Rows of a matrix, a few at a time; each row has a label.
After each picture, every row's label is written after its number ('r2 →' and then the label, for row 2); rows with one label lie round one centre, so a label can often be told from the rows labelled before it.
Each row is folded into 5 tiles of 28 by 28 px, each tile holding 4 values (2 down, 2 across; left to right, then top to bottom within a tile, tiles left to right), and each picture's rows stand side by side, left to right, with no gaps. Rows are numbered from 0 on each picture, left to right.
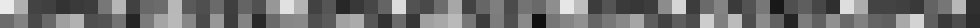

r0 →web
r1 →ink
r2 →web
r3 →ink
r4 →web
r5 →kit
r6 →web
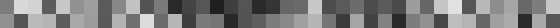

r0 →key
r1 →kit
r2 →ink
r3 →key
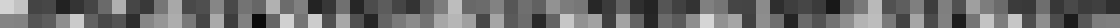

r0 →web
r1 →ink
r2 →kit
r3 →ink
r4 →kit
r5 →kit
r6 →ink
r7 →kit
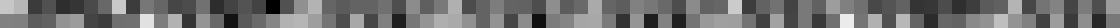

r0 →web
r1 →kit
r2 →ink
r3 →ink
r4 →ink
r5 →ink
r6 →kit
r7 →ink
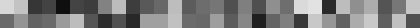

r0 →web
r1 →ink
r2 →key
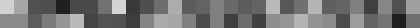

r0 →web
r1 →ink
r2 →ink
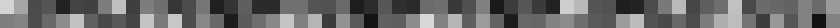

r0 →web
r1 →kit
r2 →kit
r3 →kit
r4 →web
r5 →ink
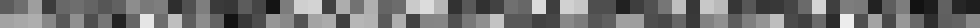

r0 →ink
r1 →kit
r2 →key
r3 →web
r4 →web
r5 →web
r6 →kit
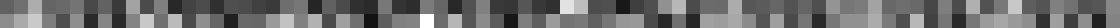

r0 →ink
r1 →kit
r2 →kit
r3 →kit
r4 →web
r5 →ink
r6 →ink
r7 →ink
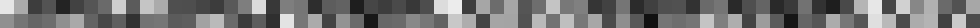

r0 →web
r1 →web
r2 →kit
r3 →key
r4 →kit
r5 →kit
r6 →key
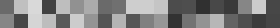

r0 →key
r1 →web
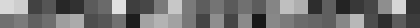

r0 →web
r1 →ink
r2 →web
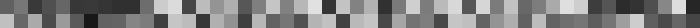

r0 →kit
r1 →key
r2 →key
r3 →key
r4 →web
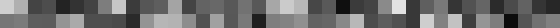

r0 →web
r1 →ink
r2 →web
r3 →kit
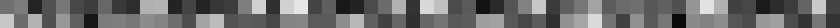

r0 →kit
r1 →web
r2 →web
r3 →web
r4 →ink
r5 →web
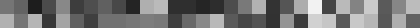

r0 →kit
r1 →web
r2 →key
